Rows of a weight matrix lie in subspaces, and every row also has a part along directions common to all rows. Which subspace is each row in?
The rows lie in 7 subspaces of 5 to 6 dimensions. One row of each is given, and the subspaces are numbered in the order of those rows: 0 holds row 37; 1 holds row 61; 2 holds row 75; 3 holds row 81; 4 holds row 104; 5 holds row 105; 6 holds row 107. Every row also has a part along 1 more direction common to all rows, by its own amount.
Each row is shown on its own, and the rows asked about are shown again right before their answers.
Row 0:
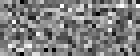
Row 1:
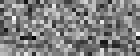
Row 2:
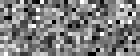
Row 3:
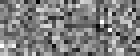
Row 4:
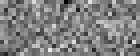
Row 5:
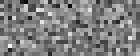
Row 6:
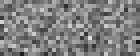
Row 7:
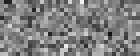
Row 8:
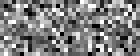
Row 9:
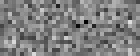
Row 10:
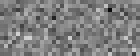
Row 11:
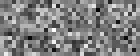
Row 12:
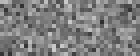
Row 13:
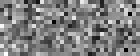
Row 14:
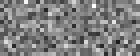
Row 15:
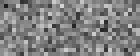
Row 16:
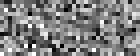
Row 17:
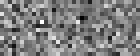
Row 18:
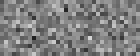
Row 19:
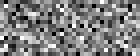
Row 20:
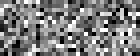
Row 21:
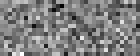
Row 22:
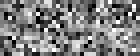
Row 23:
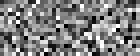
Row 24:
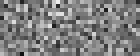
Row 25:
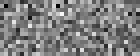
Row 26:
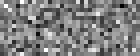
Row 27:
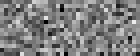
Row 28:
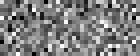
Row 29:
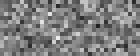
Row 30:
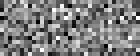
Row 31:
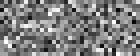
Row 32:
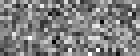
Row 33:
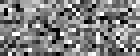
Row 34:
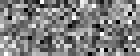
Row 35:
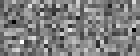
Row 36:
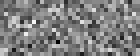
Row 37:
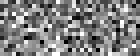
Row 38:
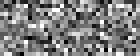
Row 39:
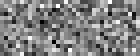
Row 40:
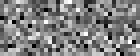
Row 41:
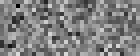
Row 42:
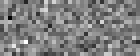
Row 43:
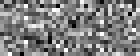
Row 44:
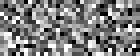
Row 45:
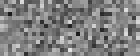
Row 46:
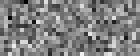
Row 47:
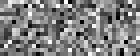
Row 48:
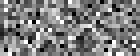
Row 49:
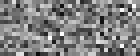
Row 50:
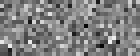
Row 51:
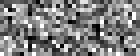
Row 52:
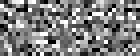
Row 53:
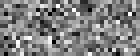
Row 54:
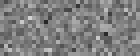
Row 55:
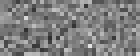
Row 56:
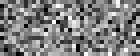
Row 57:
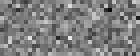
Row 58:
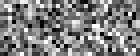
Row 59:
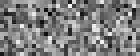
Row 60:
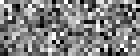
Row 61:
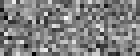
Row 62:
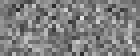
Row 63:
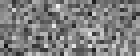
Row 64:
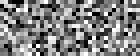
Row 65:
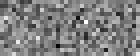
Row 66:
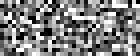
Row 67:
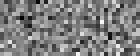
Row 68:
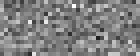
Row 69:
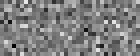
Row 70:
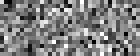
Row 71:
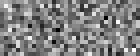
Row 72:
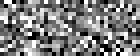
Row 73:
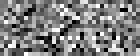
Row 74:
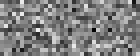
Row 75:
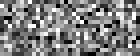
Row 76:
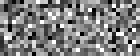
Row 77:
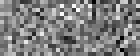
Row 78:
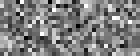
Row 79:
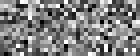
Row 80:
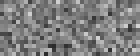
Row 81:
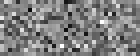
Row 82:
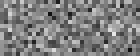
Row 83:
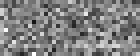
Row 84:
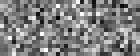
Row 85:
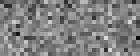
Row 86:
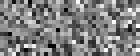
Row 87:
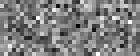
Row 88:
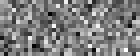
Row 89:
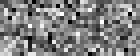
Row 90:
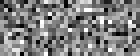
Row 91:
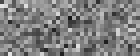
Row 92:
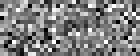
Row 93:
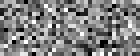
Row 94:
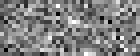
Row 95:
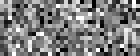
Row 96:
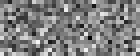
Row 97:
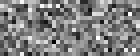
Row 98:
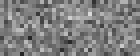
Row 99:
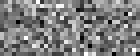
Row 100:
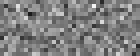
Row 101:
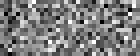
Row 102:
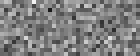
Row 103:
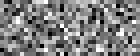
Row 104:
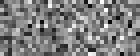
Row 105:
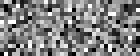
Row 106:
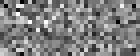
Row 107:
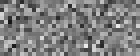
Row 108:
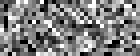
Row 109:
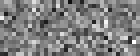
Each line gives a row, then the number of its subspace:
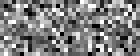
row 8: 6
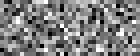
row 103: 3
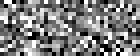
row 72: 3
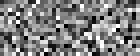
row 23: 5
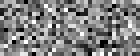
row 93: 1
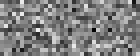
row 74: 4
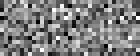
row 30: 1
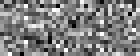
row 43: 0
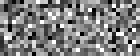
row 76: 3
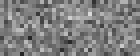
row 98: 4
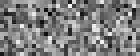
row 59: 5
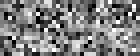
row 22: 1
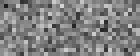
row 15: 2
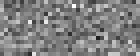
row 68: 1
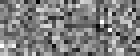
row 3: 3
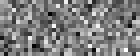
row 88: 0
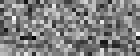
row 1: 1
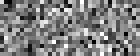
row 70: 3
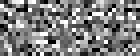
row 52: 2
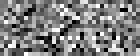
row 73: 0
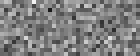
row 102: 5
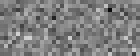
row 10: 1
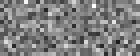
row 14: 6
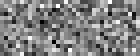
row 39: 2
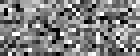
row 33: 0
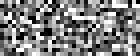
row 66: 4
